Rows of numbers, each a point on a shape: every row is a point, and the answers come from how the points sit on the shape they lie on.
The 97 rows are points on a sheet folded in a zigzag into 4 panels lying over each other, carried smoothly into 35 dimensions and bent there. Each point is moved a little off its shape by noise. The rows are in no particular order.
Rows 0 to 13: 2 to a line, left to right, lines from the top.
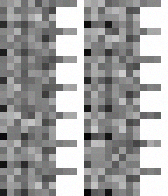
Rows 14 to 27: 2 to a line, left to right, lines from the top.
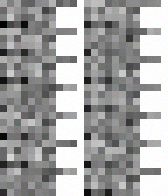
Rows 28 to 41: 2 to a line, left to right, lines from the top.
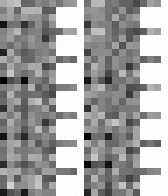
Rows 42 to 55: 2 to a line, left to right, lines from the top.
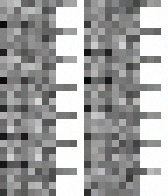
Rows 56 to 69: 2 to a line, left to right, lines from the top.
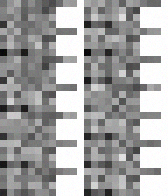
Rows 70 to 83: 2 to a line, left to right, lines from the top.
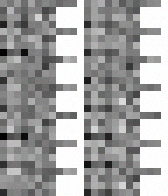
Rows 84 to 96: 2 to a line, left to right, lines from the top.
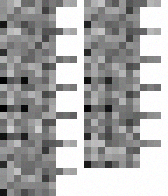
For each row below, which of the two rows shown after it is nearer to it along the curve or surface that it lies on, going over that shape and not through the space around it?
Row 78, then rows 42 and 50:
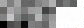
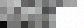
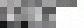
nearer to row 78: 50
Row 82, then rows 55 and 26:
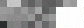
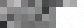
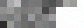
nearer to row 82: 55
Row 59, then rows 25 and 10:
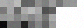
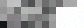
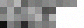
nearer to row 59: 25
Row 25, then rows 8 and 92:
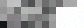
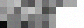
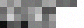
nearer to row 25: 8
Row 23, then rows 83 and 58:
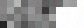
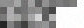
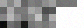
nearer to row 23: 83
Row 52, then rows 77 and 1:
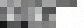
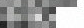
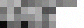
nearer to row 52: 1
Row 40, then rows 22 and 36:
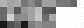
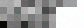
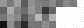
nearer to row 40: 22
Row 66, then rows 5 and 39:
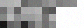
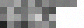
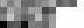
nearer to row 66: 39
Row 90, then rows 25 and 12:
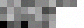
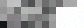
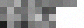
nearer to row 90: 25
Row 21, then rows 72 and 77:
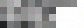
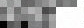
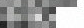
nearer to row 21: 72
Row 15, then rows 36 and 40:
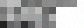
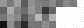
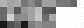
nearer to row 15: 40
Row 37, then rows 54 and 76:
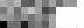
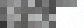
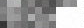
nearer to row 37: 76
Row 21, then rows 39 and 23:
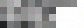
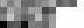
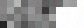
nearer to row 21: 39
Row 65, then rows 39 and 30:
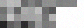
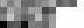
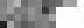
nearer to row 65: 39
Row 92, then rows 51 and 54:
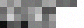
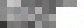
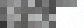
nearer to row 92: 51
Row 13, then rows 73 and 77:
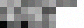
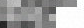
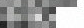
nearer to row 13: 73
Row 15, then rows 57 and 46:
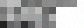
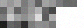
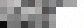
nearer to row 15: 46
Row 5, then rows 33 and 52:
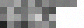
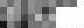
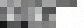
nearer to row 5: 33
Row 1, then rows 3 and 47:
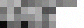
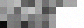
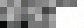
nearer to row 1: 3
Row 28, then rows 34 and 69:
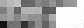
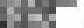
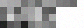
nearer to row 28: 69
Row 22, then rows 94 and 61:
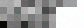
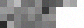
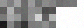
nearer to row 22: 94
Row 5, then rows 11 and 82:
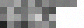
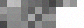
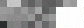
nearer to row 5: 11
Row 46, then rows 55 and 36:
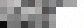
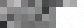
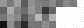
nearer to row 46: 55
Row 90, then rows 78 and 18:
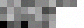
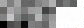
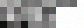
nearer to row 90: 78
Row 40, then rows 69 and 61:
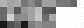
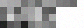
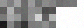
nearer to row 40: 69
